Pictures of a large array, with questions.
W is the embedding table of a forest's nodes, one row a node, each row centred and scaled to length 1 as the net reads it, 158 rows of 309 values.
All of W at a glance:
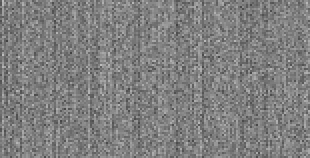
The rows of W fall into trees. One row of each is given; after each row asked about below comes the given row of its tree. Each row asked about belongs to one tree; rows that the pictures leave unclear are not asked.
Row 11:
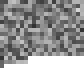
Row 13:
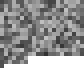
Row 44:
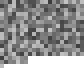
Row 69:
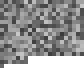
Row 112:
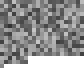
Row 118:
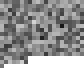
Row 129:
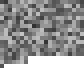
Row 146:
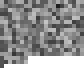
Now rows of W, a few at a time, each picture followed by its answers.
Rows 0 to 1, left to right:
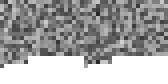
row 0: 129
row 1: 118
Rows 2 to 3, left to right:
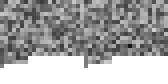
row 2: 11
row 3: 11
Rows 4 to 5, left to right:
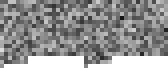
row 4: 129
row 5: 11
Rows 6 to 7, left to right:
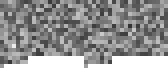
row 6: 44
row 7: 69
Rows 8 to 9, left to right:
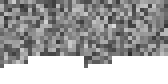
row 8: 129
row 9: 13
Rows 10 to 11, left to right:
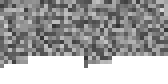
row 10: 146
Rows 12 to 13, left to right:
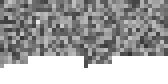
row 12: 11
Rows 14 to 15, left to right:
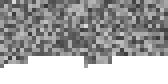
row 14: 112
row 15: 44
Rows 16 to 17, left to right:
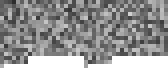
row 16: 69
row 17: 44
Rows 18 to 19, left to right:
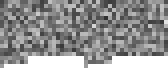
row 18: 11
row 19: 44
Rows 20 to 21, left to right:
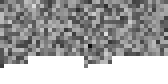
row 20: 13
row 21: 129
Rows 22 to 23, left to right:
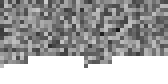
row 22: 69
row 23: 129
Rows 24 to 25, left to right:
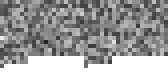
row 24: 146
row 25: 69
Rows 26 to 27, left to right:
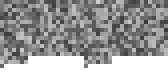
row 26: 112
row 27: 146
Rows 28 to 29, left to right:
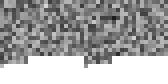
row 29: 118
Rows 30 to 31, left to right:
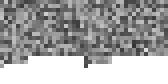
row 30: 44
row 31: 146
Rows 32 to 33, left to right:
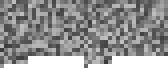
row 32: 118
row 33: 112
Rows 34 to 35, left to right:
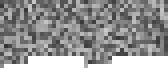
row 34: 69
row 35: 44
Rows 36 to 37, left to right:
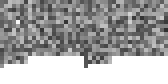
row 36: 11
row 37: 146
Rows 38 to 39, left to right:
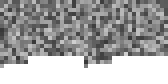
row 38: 69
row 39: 118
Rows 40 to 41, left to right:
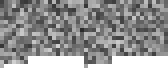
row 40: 44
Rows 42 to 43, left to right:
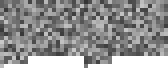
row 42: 69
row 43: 13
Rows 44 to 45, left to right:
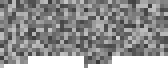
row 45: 13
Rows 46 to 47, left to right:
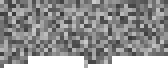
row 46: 112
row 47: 129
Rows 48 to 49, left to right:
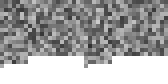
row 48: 69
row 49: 129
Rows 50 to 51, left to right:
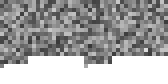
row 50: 13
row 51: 69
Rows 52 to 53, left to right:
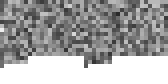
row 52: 11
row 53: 13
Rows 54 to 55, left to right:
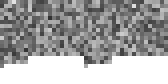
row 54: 11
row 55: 44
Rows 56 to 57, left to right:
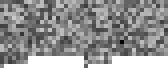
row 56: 13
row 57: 146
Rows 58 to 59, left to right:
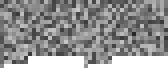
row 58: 69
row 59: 44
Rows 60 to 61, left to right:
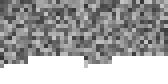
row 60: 44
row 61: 44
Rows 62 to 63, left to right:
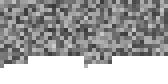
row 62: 129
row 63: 69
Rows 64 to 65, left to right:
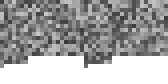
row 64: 44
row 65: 13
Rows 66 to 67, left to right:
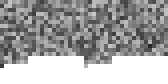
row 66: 11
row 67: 11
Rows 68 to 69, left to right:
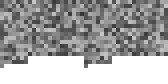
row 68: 69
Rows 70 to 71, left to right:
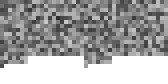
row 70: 146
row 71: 11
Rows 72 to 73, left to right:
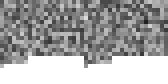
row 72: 44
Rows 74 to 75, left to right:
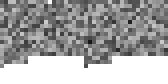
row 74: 129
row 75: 13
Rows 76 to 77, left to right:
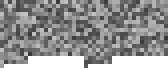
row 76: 44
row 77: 13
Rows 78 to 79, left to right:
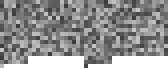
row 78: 44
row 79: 13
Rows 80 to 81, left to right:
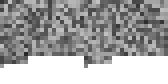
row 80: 13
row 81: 44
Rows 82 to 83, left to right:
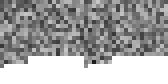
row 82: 44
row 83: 11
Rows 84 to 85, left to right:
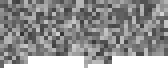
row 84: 69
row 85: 112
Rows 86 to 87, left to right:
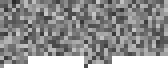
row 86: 69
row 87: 112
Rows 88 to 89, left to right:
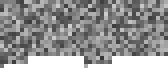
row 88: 13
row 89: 69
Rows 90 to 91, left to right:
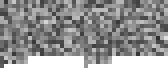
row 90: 146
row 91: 146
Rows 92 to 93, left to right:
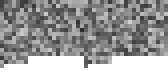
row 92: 44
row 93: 146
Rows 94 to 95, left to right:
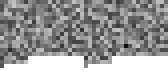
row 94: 11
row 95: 11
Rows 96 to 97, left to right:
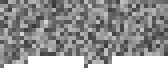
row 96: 129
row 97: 112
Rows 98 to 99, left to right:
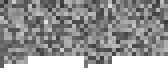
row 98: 146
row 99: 69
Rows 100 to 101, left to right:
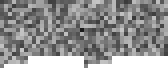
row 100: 112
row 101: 11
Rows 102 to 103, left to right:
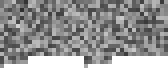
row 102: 118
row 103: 44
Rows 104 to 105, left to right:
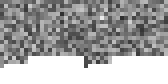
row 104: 112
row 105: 146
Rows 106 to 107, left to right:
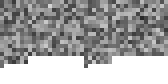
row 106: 69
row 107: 146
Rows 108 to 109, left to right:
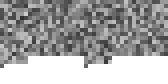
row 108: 112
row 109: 112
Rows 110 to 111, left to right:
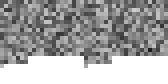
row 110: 69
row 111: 146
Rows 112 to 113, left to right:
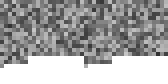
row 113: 69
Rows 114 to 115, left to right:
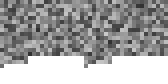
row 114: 118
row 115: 129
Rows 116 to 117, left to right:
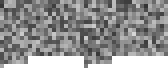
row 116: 44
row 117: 11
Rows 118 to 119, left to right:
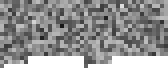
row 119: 44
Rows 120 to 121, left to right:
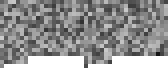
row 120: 129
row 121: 129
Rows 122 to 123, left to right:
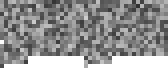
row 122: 129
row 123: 44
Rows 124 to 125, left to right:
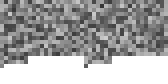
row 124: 118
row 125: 112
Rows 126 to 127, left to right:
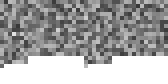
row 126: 129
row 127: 44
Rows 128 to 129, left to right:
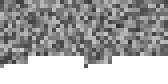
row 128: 13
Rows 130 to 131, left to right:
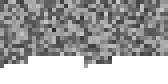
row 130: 13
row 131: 69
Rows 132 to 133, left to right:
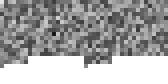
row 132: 129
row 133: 13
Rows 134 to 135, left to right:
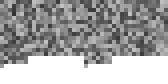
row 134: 118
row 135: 69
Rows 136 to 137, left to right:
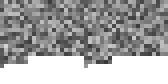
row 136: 13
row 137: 69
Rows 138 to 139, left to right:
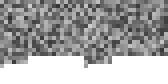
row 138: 146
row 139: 129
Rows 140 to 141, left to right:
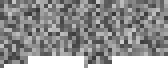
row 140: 112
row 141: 112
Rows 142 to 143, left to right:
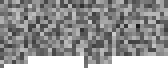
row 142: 146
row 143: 146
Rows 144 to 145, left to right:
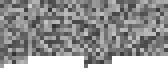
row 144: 146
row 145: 13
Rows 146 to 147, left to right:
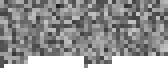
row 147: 69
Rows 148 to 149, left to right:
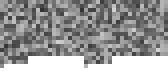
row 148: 118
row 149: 69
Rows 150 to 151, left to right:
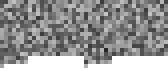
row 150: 11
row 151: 118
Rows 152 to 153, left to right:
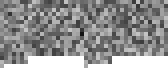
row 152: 146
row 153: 44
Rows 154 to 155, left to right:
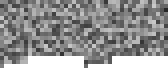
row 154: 146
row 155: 13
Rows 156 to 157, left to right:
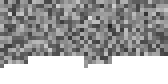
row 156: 118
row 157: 112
